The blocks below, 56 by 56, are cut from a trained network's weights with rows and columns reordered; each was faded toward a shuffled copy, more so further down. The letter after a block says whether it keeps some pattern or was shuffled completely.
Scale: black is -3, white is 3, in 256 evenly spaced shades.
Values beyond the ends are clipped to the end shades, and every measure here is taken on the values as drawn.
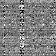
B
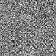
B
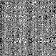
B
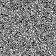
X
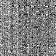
B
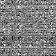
B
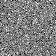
X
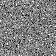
X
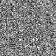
B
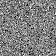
X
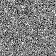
X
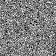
X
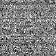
B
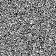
X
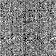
B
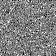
X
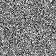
X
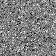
X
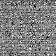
B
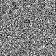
B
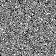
X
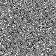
X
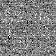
B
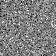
X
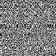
B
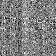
B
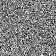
X
